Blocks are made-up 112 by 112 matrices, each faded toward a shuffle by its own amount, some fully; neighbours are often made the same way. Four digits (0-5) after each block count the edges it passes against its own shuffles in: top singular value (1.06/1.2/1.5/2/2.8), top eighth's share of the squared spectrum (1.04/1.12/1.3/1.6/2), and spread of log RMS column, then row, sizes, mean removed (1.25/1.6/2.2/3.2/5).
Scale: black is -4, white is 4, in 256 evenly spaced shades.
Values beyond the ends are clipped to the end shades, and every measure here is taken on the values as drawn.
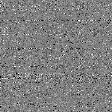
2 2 2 3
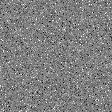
0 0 0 0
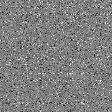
1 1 1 2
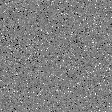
1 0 0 0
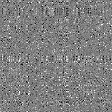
4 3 2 2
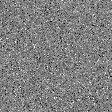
0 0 0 0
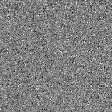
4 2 1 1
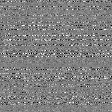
2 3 0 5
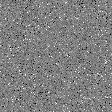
0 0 0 0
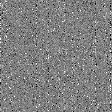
2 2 3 0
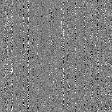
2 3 4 0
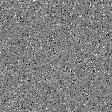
2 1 0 0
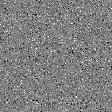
3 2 0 1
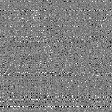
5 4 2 3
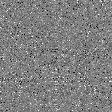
3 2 0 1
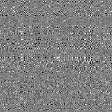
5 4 2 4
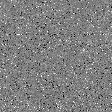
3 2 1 1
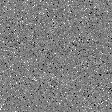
1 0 0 0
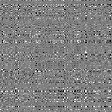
5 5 3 4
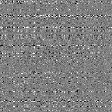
5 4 2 4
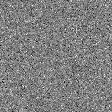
0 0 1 0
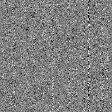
2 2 3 0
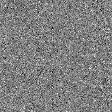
0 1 2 0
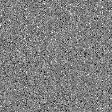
1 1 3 0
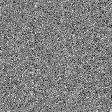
3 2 1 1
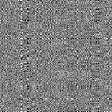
5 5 3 3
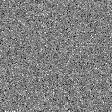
3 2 0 0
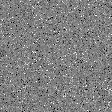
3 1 0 0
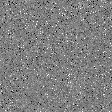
0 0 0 0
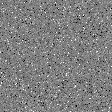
0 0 0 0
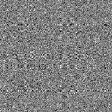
4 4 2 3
